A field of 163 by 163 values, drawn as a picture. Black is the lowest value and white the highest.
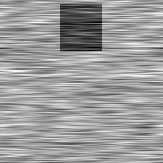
Grain: streaks across. Ninth with the lowest average: top middle. Odd patch: lower, in the top middle.
